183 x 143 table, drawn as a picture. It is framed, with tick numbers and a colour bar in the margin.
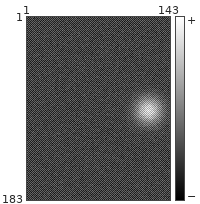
The middle right is the ninth with the highest average. On average the colour sits 30% of the way up the scale. A checkerboard runs through the table. One bump rises in the middle right.
